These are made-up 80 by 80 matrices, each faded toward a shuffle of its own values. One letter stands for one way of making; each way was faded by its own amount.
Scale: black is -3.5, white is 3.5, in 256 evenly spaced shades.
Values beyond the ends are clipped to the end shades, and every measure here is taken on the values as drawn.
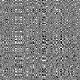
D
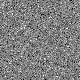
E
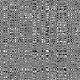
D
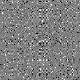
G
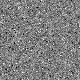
E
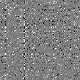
G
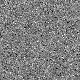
E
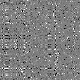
G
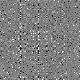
G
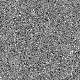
E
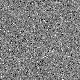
E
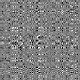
D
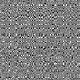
D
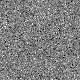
E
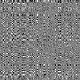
D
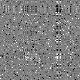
G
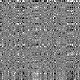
D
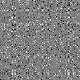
G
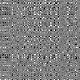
D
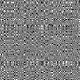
D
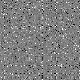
G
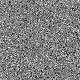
E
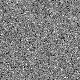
E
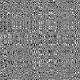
D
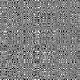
D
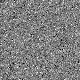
E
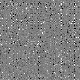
G
